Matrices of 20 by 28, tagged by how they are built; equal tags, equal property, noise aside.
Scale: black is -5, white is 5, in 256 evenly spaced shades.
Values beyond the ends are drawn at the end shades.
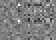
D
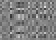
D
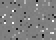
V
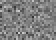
D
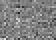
D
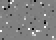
V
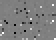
V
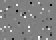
V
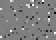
V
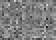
D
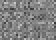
D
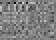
D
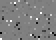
V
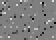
V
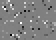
V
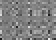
D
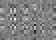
D
